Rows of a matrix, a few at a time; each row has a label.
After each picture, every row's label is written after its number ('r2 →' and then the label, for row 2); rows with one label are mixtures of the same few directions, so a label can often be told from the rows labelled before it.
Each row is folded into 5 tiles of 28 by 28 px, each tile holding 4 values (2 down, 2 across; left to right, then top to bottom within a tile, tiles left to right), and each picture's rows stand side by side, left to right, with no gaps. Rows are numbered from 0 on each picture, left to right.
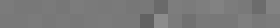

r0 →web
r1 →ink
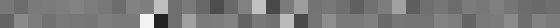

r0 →ink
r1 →ink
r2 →ink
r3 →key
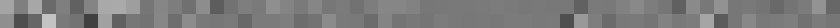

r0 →key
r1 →web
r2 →key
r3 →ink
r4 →ink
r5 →ink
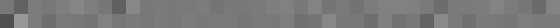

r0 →ink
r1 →web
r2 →key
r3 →ink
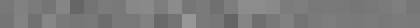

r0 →web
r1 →key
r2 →ink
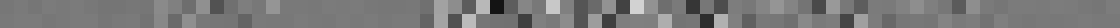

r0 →key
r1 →web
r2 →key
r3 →web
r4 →web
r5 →ink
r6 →ink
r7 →ink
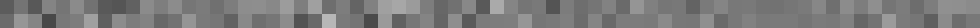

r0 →key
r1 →key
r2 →key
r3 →web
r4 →web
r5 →ink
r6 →key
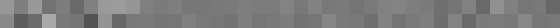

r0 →key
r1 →key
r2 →key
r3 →web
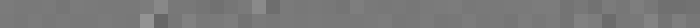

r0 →web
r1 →ink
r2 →web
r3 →key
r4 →key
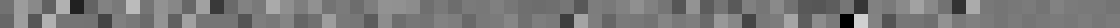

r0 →web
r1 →web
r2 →key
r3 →key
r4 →ink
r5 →key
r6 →ink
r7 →web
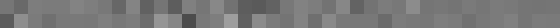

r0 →ink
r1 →key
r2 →web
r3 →key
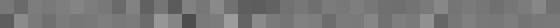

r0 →ink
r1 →key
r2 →key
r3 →ink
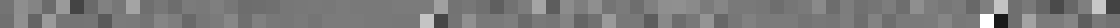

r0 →web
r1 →key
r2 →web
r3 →ink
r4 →key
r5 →ink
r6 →web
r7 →ink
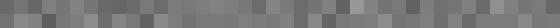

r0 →key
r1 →ink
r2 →web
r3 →web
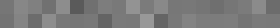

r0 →web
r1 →ink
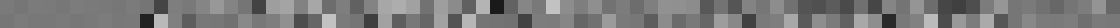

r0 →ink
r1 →ink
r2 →key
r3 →web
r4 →key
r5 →key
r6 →key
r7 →ink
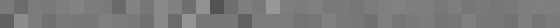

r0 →ink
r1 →web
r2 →key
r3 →key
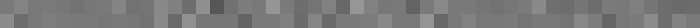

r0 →ink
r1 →web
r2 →web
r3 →ink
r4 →key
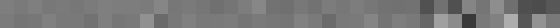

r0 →key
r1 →ink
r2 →key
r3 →key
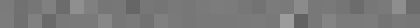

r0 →web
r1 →ink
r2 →ink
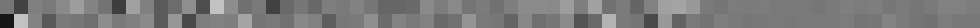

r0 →ink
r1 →web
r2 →key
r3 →key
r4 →key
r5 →ink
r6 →key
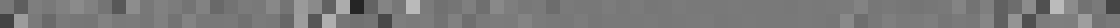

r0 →ink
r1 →web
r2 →web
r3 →web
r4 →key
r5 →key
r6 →ink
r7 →web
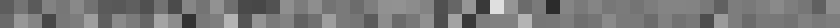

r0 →key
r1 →key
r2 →key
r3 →web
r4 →key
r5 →ink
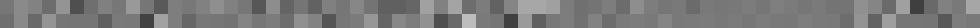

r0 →web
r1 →ink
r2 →key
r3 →key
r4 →web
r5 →web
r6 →web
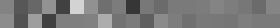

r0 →web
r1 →ink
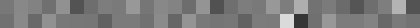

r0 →web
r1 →web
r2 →ink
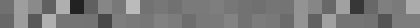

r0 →web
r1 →key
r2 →web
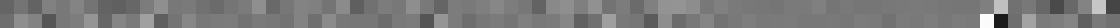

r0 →key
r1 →ink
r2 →web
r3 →ink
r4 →key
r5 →ink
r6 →key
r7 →ink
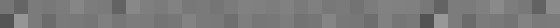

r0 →ink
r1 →key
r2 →key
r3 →ink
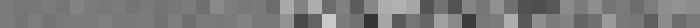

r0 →web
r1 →web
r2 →key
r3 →key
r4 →key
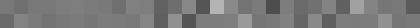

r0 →ink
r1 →web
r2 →web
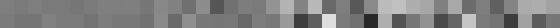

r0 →key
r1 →web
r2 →key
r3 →key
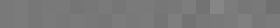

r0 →web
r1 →web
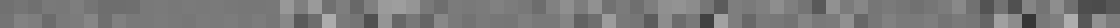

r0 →key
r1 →key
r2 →key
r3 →ink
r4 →key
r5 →ink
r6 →ink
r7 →key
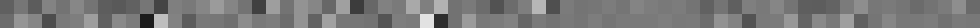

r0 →key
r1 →ink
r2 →web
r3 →ink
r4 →web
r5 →key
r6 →ink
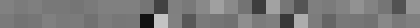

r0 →key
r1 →ink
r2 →ink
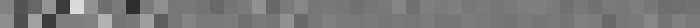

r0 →web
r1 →ink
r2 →ink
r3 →key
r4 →key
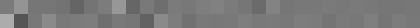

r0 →ink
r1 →ink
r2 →key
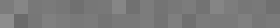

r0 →ink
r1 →web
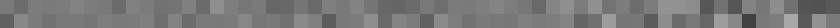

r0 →ink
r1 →web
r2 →key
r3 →ink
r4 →key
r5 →key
